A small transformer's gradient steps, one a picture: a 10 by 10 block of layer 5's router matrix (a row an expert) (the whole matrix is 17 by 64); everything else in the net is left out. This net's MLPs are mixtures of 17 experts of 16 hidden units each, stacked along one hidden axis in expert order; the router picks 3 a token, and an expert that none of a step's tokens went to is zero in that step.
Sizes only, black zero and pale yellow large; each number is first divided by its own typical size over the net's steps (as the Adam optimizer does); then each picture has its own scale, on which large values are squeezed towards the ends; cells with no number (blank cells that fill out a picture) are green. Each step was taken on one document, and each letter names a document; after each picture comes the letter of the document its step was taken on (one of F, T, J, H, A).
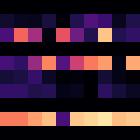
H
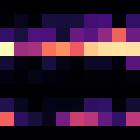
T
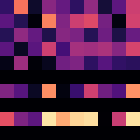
H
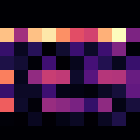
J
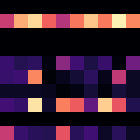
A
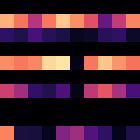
A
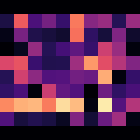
J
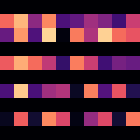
H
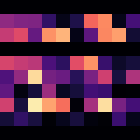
J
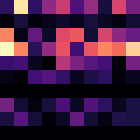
T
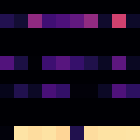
A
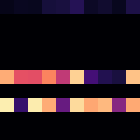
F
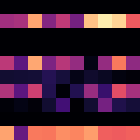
A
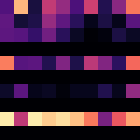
H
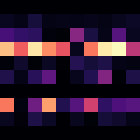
J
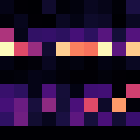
T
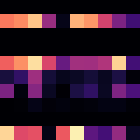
A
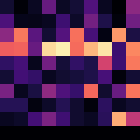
T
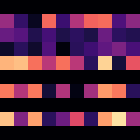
H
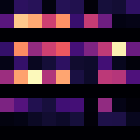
J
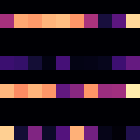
A
